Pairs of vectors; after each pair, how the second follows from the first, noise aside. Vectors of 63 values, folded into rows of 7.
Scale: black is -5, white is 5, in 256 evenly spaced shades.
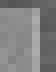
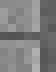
wrapped around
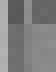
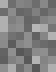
shuffled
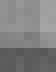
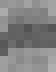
wrapped around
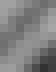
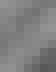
shrunk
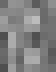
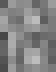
copied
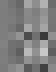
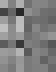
wrapped around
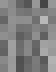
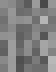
copied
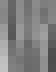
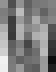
scaled up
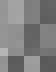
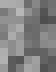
copied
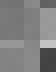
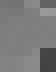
partly zeroed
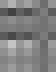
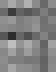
copied
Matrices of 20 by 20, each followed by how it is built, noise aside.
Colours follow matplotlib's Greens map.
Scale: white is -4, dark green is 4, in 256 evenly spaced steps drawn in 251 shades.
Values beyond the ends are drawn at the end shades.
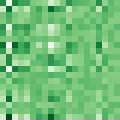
low rank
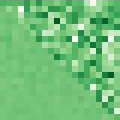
upper triangular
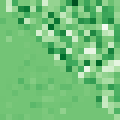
upper triangular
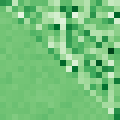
upper triangular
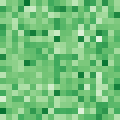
low rank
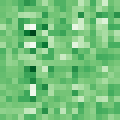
low rank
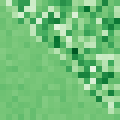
upper triangular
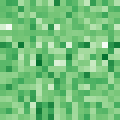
low rank
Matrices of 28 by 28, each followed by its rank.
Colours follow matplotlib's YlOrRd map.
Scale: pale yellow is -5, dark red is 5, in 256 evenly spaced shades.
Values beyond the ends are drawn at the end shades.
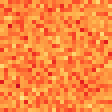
full rank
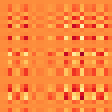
one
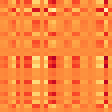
one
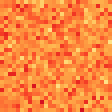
full rank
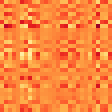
two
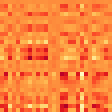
two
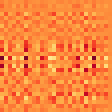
two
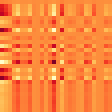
one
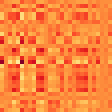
two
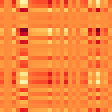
one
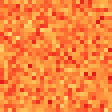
full rank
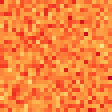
full rank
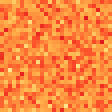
full rank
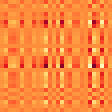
one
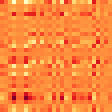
two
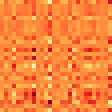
two
